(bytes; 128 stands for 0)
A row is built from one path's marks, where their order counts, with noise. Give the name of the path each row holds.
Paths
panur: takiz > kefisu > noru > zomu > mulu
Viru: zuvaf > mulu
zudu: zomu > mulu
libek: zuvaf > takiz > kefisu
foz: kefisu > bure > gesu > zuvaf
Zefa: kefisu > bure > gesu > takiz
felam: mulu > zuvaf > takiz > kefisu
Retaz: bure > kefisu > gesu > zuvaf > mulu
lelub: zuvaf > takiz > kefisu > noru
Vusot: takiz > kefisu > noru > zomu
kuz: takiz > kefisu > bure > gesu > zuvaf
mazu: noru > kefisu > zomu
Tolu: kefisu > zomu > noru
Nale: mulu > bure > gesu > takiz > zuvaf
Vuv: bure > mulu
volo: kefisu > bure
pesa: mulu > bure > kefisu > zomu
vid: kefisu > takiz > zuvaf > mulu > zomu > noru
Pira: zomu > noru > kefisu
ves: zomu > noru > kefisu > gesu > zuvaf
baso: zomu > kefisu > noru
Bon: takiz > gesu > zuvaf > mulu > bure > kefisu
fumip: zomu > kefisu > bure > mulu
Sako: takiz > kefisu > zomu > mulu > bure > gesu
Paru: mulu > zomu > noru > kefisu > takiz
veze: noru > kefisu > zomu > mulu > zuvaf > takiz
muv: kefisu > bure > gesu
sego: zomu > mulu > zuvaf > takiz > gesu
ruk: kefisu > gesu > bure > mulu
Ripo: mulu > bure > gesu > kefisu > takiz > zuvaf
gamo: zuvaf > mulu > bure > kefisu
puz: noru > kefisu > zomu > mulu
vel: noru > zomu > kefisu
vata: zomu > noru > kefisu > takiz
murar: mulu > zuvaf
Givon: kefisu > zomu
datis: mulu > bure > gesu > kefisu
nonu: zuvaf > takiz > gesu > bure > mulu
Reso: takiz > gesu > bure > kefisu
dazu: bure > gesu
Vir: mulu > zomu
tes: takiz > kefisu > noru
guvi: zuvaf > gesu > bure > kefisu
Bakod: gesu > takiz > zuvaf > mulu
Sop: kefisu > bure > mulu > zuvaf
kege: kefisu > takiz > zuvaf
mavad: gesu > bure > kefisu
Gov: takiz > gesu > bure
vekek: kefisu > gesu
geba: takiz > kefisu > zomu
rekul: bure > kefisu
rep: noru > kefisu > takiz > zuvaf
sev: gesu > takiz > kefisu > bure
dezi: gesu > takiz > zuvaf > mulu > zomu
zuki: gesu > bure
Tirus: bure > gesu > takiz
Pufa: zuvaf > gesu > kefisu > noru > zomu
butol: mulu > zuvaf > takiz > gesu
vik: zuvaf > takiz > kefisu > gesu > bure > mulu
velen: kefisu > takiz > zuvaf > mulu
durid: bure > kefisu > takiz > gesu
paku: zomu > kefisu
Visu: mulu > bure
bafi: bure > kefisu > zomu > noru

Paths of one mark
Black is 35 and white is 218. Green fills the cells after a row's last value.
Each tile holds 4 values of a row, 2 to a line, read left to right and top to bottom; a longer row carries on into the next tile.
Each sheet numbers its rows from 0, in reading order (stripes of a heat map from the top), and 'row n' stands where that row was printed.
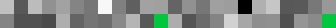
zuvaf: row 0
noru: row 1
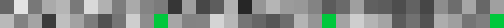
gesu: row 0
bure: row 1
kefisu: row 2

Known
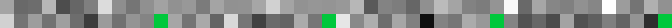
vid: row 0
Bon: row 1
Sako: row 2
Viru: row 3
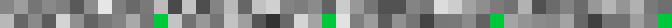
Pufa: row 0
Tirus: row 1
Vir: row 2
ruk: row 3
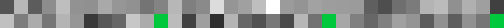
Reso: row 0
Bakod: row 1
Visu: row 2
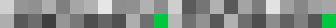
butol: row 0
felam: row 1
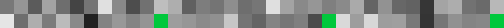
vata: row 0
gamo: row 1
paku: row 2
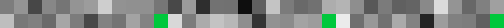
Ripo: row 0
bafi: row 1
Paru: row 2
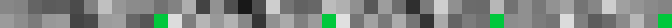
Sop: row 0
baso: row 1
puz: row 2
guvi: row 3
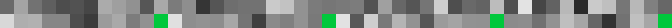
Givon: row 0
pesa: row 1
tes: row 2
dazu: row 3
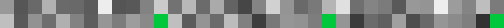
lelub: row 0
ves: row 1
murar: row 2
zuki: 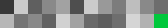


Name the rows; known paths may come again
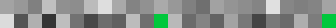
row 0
dezi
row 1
vik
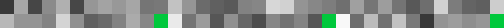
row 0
mavad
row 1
Vir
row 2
Vusot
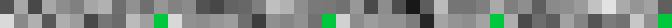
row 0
sev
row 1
pesa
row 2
Tolu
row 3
Nale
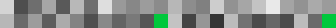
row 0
felam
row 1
Bakod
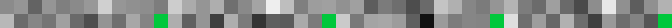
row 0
Ripo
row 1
sego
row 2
fumip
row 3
veze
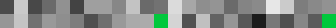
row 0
muv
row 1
zudu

